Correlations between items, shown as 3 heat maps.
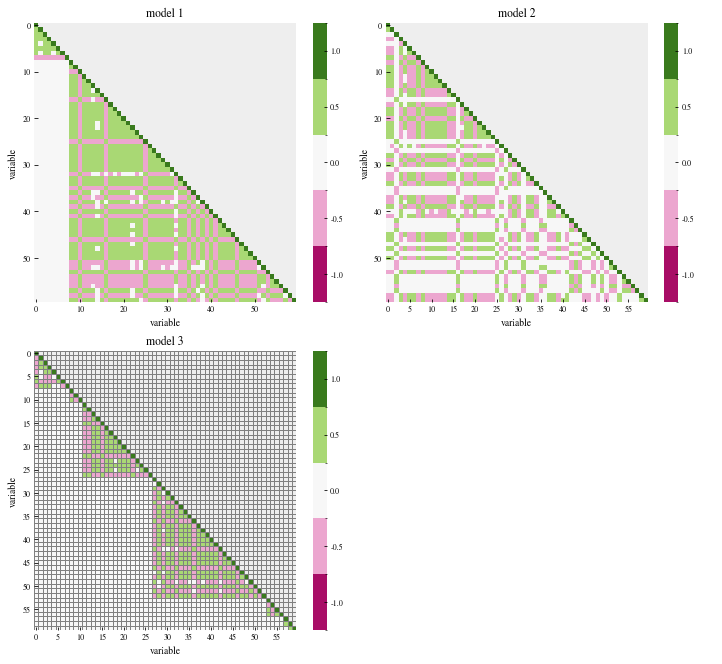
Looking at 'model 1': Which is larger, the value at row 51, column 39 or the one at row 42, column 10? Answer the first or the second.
the first
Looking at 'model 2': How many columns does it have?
60
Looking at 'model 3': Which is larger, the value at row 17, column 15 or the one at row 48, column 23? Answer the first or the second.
the second
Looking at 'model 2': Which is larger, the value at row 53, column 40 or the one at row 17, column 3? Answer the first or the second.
the second
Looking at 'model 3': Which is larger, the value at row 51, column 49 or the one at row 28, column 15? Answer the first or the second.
the first
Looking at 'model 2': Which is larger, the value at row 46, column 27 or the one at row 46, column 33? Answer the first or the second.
the first
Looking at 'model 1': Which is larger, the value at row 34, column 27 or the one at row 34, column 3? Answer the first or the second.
the first
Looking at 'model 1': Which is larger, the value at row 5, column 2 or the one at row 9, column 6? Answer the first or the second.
the first
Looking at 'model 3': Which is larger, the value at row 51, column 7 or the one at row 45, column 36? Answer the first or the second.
the first
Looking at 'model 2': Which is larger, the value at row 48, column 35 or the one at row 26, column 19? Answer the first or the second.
the first
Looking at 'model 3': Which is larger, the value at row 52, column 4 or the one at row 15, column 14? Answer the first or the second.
the first
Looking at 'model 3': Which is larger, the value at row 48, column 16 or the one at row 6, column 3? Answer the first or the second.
the first
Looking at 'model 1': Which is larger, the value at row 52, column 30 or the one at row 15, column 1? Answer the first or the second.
the second
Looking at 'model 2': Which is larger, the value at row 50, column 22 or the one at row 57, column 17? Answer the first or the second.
the first
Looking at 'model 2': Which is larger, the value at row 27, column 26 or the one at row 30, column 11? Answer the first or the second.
the second
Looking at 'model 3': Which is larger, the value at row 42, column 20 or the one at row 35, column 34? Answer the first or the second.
the second
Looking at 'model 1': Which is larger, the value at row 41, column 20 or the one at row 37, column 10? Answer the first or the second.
the second
